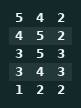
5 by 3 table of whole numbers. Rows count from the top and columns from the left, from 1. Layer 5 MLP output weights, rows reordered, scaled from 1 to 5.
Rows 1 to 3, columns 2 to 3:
4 2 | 5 2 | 5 3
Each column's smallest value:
1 2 2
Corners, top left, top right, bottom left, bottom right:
5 2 1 2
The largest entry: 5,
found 3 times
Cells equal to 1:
1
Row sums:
11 11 11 10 5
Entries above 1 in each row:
3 3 3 3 2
